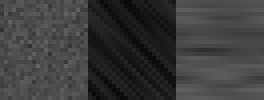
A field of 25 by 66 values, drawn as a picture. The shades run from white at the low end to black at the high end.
It is made of 1 by 3 panels. Panel 1,1: high, fine-grained, faint in contrast. Panel 1,2: very high, slanting down to the right, faint in contrast. Panel 1,3: high, streaked across, faint in contrast.
